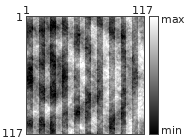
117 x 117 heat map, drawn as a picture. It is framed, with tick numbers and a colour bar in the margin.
Rings: centred on the middle left. Average level on the scale: 50%. Ninth with the lowest average: middle left. Stripes: upright, repeating 10 times.
